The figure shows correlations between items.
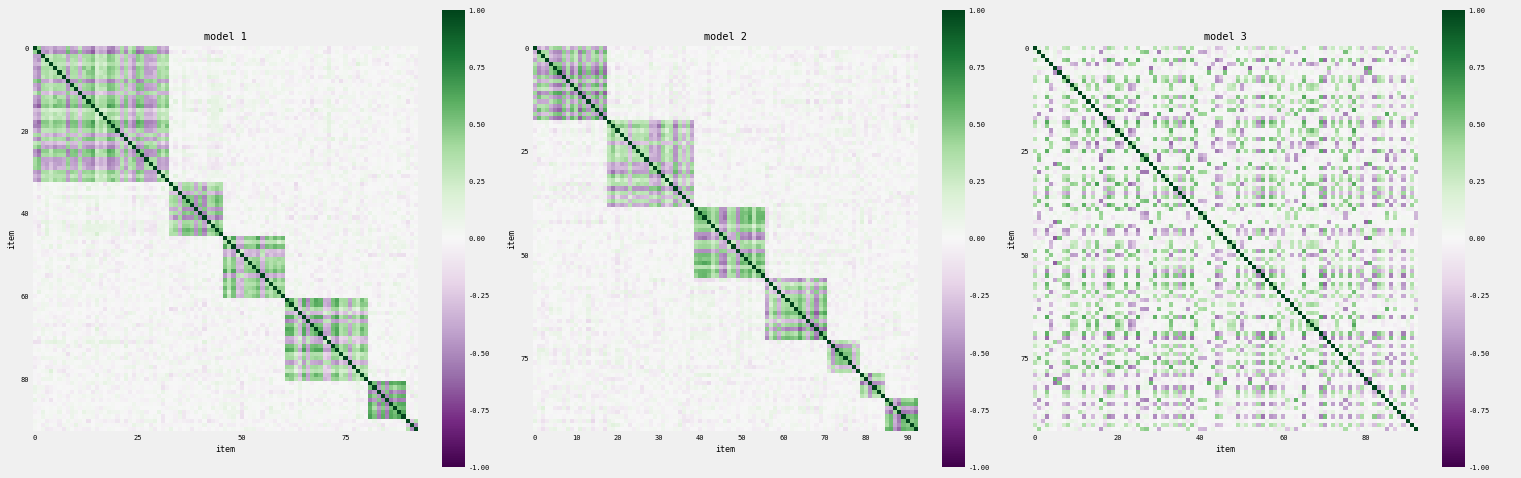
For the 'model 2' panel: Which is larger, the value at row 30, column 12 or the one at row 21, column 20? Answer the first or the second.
the second
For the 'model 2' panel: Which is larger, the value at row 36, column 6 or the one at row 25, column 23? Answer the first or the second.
the first
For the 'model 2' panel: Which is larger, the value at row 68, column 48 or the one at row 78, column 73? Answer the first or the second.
the second
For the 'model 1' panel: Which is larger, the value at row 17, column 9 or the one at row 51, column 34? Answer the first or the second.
the first
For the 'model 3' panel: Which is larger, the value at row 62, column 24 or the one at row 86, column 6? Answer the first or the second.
the second
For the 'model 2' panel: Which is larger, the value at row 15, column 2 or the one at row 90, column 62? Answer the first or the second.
the first
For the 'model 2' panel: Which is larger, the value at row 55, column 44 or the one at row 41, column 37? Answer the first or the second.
the first
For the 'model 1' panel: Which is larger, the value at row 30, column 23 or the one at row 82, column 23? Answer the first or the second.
the second
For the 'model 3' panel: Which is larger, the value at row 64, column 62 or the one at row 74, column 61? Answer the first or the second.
the first
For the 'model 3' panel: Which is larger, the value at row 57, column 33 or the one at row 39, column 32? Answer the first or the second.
the second
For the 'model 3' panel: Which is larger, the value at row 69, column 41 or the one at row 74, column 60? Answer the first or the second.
the second
